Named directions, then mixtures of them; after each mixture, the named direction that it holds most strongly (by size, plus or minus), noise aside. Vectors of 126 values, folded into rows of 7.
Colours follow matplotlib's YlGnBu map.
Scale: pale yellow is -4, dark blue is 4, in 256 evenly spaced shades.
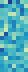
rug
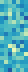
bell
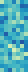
bell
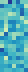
rug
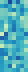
rug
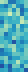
rug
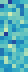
rug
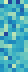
rug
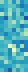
bell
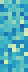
bell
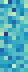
rug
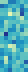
rug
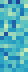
rug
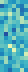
bell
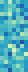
bell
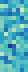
bell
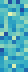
rug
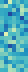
rug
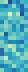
rug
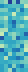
rug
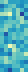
bell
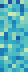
rug
